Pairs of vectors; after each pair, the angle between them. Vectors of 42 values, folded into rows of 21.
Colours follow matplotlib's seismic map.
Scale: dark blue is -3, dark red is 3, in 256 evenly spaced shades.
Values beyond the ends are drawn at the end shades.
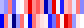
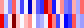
nearly opposite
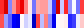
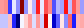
partly aligned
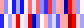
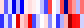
nearly parallel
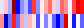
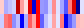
partly opposed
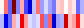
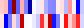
nearly parallel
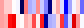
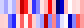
partly opposed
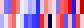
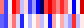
partly aligned
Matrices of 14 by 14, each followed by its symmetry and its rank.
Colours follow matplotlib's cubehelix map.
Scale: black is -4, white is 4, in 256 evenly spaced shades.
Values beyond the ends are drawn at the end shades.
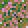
symmetric, full rank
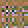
neither, rank two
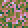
neither, full rank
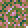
symmetric, full rank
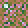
symmetric, rank three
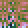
neither, rank two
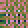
neither, rank two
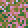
neither, full rank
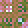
symmetric, rank three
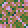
symmetric, full rank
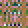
neither, rank two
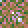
symmetric, rank three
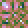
symmetric, rank three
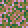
symmetric, full rank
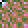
symmetric, rank three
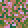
neither, full rank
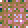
symmetric, rank three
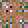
symmetric, rank three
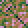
symmetric, full rank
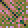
symmetric, full rank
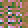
neither, rank two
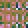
neither, rank two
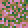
neither, full rank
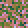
neither, full rank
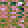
neither, rank two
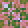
symmetric, rank three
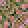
symmetric, full rank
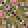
symmetric, full rank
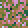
neither, full rank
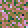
neither, full rank
